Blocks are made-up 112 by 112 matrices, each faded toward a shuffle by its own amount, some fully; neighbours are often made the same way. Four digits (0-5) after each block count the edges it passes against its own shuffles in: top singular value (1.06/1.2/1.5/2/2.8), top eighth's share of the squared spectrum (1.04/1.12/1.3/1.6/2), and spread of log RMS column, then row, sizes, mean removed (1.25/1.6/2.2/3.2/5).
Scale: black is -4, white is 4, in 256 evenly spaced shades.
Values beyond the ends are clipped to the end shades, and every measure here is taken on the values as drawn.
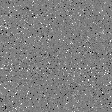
3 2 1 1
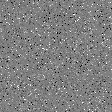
2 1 0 0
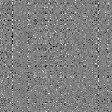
5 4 3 2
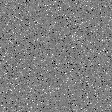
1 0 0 0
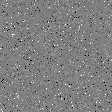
0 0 0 0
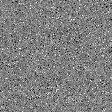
3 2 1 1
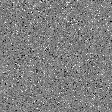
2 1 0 0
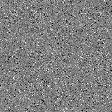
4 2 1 1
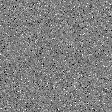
3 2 0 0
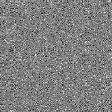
4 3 2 2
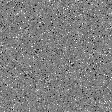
0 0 0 0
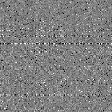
4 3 2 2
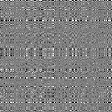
5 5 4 4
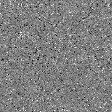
3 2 0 1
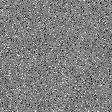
2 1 0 0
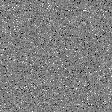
3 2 0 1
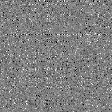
4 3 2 2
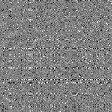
5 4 2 3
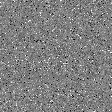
1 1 0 0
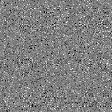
4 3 2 2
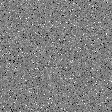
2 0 0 0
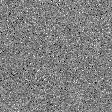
2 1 0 0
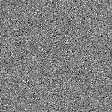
3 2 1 0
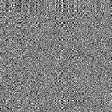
5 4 3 3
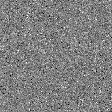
3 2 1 0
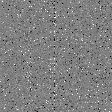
3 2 1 0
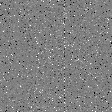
3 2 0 0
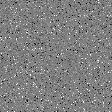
3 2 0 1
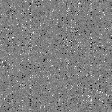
4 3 2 1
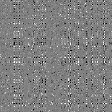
5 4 3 3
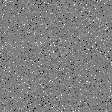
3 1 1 0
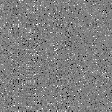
4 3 2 1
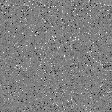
3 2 1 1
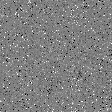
2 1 0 0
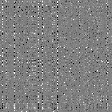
5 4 3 2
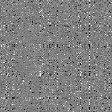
5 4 3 2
